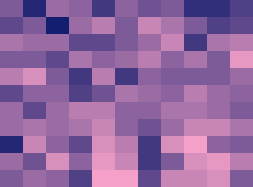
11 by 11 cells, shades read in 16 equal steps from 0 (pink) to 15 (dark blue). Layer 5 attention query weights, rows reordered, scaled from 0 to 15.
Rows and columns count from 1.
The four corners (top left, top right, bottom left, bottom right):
8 11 8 8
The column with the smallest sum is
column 5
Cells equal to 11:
4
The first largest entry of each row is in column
2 3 9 3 4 4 2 7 1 7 4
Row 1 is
8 14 6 7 12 7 9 8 13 13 11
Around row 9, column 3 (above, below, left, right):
6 2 3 10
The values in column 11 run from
1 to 11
